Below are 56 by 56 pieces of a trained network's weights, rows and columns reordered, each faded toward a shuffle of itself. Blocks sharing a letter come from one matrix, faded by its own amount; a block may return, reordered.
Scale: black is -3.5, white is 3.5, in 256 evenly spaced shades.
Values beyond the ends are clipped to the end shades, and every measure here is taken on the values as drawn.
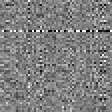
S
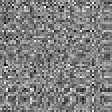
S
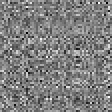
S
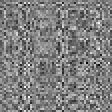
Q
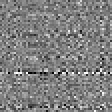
S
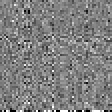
S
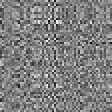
Q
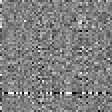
S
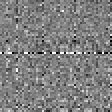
S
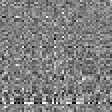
S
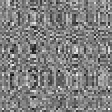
Q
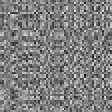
Q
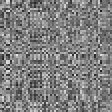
Q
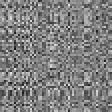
Q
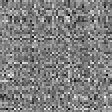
S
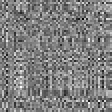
Q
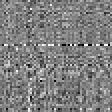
S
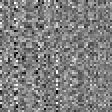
S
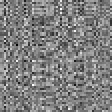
Q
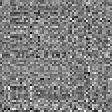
S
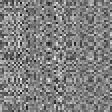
Q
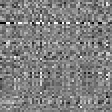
S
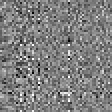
S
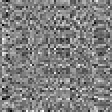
S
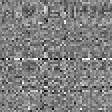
S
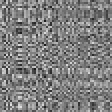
Q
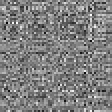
S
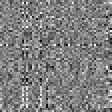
S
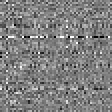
S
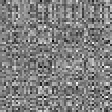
Q
